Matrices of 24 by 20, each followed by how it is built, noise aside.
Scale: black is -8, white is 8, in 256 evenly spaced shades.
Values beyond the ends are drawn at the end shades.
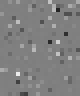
sparse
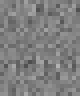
low rank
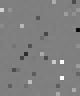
sparse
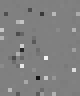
sparse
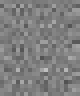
low rank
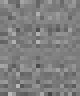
low rank
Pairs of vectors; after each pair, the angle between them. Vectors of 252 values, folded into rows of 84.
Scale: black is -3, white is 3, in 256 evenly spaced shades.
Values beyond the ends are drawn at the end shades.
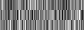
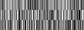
nearly opposite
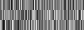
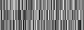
orthogonal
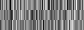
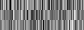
nearly parallel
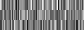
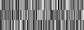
nearly parallel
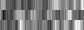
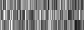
partly opposed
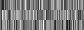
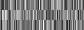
nearly parallel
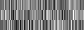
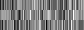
partly aligned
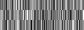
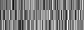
orthogonal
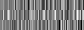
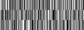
orthogonal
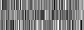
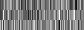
orthogonal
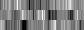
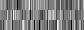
partly opposed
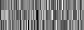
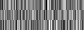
partly aligned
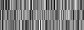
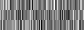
nearly opposite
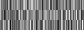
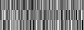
nearly opposite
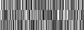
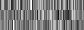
partly opposed
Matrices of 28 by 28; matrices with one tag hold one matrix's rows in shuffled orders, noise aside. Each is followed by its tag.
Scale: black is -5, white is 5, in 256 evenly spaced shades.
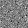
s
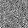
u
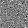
s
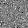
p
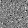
s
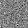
u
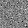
s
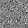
s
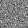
p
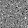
s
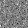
u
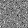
u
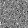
u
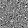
s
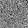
s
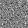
s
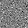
s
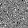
p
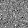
p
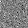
u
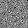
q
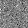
u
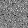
q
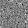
s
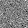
s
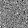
u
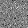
q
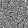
s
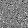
s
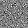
q
